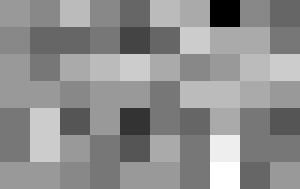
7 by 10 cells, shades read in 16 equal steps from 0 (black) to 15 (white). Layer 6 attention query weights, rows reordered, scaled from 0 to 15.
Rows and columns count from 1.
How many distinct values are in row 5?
7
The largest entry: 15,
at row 7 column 8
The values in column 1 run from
7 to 9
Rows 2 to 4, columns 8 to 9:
10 10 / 9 11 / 11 10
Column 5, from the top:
6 4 12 9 3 5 9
